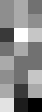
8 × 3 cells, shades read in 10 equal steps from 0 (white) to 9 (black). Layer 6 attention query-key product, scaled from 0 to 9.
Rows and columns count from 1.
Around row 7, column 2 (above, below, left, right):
5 8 3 3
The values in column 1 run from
1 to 7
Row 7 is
3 7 3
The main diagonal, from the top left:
4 3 2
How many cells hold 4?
4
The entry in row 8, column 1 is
1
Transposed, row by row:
4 4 7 5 3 4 3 1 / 3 3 0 3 5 5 7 8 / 5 4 2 5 5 2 3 9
